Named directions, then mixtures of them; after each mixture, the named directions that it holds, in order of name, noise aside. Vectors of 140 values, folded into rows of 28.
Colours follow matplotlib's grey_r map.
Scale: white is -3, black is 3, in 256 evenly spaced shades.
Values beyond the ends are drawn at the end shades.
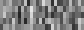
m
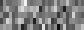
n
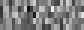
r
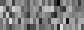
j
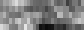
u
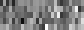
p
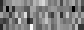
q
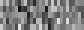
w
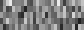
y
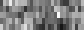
p, u, y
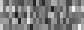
q, r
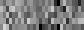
j, u, y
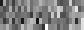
p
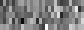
p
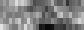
u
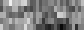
u, y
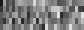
p, q, r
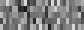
w, y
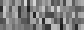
m, r, y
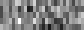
r, u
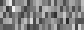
j, y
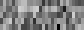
j, n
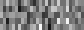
w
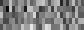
p, q, r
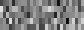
j, p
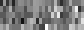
p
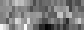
u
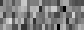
j, n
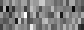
q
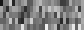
j, p, y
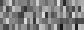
y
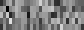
j, q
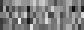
q, r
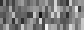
p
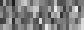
n, p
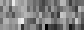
n, p, u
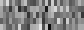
w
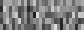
r, y
